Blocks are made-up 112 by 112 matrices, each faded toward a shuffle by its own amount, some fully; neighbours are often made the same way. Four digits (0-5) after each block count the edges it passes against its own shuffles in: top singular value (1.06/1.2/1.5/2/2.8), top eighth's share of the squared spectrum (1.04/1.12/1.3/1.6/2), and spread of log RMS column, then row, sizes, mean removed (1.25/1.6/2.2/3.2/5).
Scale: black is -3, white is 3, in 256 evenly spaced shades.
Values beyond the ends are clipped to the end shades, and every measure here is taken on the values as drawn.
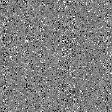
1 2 3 2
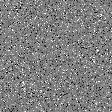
2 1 0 0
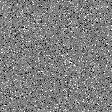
3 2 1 0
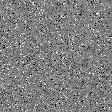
2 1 0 0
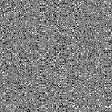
5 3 2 2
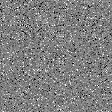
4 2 1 1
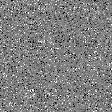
4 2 1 1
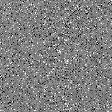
4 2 2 1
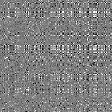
5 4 3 4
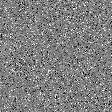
1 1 0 0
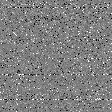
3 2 0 2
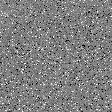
1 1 0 1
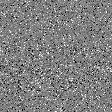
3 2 0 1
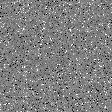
0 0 0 0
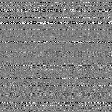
4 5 1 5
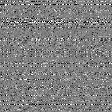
4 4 1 4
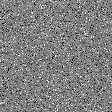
1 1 0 0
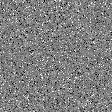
1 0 0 0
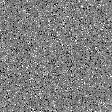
2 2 1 0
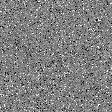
1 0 0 0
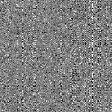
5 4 3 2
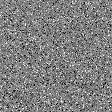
0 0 0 0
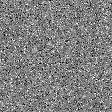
2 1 0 0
